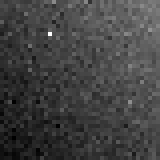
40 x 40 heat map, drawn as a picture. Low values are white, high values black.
Ninth with the highest average: bottom left. Mirror symmetry: none. Ninth with the lowest average: top right. Slope: up to the bottom left. Stripes: none.
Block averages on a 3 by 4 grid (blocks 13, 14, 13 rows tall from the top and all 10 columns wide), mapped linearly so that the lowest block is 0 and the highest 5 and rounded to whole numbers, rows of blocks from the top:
3 2 1 0
4 3 2 1
5 4 3 2
